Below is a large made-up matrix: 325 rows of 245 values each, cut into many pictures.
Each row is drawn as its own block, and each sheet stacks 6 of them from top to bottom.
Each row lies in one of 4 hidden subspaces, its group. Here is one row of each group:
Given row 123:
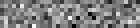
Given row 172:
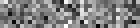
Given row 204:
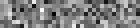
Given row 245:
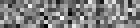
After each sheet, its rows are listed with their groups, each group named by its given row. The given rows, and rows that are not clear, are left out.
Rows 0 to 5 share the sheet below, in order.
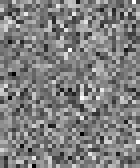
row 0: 123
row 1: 172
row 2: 245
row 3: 172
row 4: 204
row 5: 123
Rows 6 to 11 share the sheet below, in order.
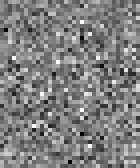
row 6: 204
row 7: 172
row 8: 123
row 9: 245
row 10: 204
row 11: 172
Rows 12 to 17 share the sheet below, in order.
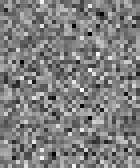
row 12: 172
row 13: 172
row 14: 123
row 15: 204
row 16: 172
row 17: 204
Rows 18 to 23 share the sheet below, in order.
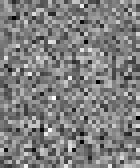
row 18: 204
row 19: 204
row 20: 172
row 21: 204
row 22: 204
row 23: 245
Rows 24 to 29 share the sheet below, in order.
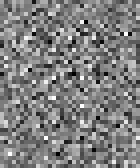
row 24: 204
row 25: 245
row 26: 245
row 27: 204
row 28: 172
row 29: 172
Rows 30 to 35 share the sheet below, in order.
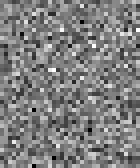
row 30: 204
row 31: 123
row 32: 204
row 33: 123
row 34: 245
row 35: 123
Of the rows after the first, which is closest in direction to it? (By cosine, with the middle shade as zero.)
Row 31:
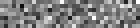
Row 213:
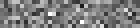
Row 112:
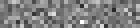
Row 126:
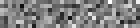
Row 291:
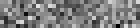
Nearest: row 126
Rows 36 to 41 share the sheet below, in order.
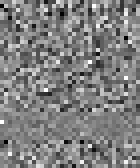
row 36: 245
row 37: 245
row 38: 172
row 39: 245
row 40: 204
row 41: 172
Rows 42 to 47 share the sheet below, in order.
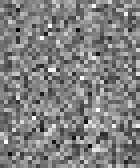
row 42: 123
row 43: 245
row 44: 204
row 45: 245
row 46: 204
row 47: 172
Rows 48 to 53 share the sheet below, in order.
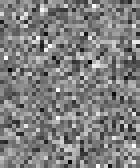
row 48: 245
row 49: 204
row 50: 172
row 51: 123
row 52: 123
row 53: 172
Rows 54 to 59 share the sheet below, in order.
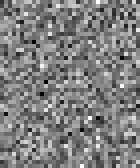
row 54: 123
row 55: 123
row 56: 245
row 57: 245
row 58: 172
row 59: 245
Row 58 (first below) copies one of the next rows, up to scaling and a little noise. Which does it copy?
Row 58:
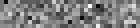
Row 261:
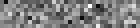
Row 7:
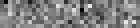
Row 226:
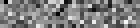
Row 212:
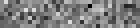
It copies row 261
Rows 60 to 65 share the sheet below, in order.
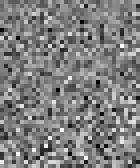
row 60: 204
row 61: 245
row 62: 172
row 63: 123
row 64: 245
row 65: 245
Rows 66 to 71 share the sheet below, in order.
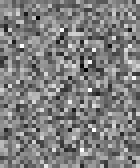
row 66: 123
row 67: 172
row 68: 172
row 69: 172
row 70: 123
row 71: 172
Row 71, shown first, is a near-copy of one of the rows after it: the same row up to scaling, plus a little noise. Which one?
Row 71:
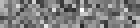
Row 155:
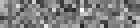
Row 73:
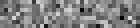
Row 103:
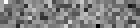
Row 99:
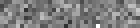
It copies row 155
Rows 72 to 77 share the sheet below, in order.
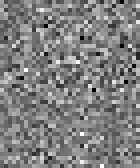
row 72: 245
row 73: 172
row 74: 123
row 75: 245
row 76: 204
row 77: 204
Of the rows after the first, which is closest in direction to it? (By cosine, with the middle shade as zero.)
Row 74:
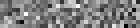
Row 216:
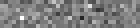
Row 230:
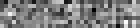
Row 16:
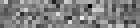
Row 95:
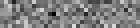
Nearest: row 216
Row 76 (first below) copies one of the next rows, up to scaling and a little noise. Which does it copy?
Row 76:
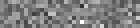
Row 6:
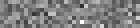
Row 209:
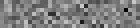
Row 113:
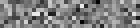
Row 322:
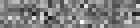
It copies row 6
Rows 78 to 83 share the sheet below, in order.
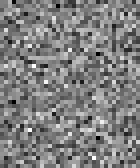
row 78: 123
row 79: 172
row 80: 245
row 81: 245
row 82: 172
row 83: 123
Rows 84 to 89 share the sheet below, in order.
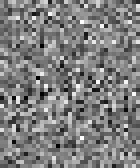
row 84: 204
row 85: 204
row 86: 172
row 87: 245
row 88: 245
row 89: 123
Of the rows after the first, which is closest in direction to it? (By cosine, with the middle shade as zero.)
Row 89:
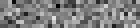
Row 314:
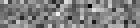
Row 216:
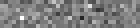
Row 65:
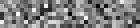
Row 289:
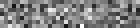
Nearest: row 314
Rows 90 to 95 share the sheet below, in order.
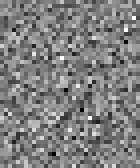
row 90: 123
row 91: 123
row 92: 245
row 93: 245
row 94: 172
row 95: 204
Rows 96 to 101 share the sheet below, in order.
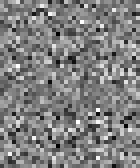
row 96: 204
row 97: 123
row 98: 123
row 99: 172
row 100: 123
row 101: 123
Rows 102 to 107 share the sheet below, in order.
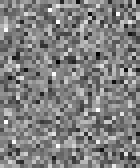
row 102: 123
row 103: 172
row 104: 123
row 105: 245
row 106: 245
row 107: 123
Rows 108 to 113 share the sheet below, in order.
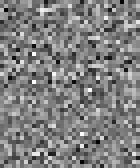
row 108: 245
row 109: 123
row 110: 123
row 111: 172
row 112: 204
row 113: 204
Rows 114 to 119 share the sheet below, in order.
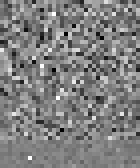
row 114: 204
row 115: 245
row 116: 204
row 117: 172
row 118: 245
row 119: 172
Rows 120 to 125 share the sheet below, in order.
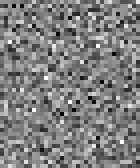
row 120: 123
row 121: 123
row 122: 204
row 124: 172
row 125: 245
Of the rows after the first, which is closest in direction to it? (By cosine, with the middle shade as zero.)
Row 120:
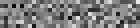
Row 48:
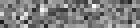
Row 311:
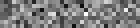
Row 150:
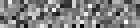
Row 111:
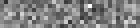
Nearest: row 150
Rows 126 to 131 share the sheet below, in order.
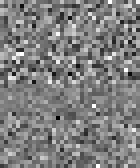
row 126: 123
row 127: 123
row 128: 123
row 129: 172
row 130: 123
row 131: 172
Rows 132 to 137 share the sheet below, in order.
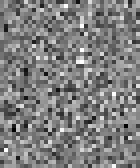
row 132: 245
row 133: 204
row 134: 245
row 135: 123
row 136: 245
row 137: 245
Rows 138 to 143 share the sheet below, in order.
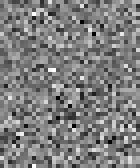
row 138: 204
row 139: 245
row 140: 204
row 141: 172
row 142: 123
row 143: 123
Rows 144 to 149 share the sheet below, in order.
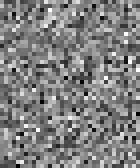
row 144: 245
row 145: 123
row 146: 245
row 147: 204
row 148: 123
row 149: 123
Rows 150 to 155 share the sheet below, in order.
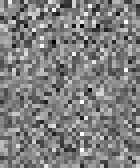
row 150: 172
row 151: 204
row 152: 245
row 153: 172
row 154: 204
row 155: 172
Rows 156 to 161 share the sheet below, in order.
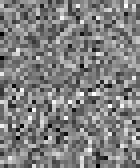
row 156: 245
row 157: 172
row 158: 172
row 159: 123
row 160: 245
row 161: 245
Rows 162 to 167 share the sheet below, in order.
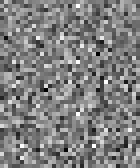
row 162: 245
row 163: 172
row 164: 123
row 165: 245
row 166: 245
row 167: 245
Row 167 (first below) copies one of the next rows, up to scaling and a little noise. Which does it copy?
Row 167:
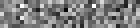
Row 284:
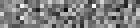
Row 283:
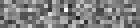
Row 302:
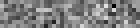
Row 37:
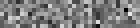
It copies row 284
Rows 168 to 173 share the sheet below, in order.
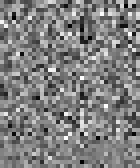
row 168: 245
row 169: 172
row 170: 204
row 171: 172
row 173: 204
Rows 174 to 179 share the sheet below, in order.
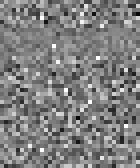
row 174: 204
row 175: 123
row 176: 123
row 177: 245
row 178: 245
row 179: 245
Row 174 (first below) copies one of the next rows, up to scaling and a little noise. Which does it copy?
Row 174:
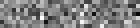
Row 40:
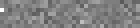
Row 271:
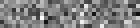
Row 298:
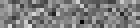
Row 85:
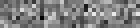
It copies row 271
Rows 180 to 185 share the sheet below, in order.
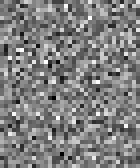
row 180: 245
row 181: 123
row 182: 245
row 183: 204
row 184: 123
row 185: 123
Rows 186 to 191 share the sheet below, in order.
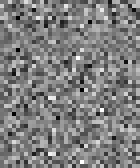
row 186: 245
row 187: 204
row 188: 245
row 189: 204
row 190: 123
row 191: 204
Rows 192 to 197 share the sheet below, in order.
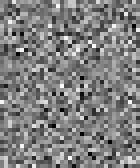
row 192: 123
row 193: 123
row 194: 204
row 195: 172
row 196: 204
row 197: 123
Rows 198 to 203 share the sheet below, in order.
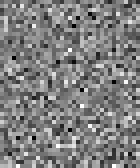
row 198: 123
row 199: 172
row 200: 123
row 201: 204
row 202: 123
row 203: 123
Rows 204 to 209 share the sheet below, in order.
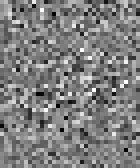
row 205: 204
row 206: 245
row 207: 245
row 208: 245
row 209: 204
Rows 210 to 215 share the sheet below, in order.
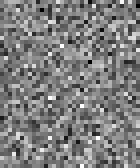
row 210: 245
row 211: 245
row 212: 172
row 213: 204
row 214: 172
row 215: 245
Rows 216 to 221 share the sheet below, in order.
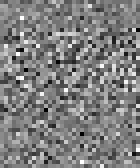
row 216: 172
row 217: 123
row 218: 123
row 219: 245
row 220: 204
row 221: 204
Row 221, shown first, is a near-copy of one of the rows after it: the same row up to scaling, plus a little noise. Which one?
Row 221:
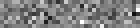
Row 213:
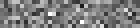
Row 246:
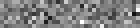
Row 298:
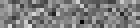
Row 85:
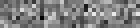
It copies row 246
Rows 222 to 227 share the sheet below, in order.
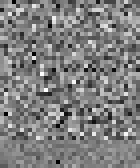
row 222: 123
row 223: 123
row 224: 204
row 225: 245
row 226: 172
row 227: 123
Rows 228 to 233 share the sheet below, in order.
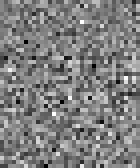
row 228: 204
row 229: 123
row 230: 172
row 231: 245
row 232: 172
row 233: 172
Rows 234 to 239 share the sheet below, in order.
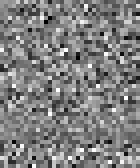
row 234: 204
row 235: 245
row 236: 245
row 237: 123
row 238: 245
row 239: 123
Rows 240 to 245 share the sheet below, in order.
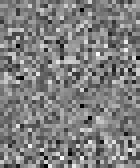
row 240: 245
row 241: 245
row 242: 123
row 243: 204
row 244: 172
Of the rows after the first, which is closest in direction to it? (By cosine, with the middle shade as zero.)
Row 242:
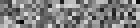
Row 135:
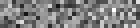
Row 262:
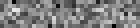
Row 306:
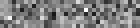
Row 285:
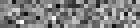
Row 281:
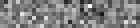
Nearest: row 281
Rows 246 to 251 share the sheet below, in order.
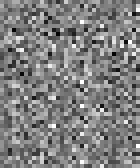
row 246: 204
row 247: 123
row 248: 245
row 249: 204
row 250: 204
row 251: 204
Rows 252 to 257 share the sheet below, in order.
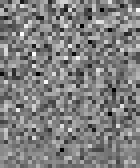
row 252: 245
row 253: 123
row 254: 245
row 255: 123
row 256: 123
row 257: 172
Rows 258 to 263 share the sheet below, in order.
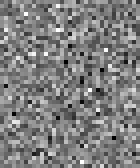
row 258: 123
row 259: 245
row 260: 245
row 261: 172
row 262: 123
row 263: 204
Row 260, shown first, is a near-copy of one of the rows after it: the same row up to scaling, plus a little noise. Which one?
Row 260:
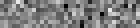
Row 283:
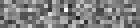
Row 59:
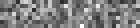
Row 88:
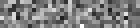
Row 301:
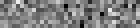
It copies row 301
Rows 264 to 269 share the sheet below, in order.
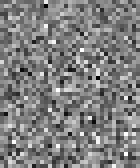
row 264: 245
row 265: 204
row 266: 245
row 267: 123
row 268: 172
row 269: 123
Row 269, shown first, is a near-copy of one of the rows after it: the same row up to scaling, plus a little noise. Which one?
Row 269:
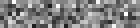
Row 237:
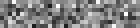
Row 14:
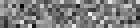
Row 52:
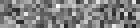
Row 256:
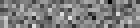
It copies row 237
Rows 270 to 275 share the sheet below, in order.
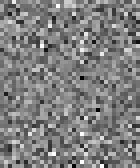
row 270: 123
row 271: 204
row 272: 204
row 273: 172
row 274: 204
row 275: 204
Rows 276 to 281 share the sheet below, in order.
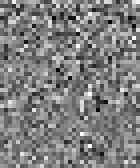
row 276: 123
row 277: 123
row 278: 172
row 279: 245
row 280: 204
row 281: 172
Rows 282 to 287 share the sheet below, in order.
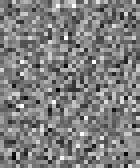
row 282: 123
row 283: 245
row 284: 245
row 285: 123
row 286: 204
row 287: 245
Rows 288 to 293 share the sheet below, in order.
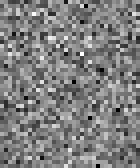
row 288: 204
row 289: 245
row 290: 172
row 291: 123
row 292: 172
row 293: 172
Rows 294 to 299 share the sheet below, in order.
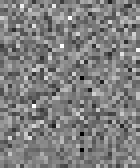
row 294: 123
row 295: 245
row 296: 204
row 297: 172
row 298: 204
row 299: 172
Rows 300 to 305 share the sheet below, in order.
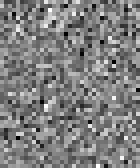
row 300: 245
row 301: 245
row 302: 245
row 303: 204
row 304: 123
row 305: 172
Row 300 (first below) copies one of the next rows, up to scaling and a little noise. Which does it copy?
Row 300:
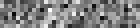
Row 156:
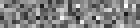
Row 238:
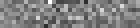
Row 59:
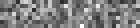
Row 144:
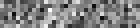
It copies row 144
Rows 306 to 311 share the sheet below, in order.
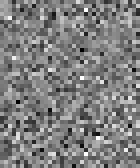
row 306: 204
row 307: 204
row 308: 204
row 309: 123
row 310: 172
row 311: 204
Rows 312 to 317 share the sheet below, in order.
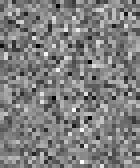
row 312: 123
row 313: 245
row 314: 172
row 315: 204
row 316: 172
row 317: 204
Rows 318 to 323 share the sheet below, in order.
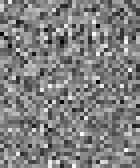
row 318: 172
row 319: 245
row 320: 172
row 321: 245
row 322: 204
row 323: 245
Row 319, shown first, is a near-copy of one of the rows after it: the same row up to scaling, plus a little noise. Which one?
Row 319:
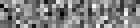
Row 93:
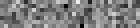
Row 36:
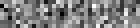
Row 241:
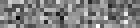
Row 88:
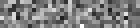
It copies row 36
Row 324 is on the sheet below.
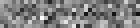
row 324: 204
